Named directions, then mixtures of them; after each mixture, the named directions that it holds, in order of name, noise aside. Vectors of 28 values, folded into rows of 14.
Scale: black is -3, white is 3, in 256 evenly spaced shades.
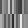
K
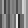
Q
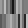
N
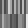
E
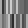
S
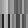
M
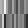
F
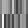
F, K, Q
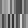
K, M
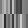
F, K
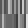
E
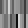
E, Q
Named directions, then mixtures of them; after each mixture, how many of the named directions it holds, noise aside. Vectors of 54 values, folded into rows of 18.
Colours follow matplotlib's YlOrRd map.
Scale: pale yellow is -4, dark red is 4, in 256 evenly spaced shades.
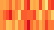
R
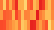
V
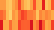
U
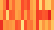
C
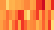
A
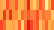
three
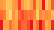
one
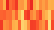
two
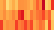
three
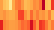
three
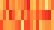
two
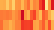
three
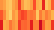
one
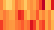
three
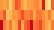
three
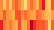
two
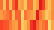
one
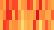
two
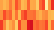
three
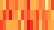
three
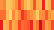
one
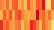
three
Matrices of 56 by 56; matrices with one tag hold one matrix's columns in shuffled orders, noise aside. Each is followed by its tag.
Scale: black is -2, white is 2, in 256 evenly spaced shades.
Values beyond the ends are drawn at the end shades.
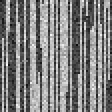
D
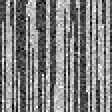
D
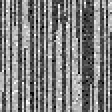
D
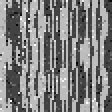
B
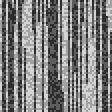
D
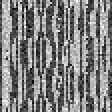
B
